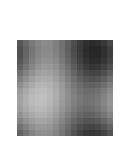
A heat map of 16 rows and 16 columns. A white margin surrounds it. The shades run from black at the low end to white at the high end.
There are no regular stripes. The top right is the calmest part. The ninth with the lowest average is the top right. The ninth with the highest average is the middle left. On average the colour sits 50% of the way up the scale.
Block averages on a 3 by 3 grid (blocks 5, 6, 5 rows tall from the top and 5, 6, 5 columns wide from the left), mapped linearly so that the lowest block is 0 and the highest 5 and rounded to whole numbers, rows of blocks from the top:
320 | 542 | 432
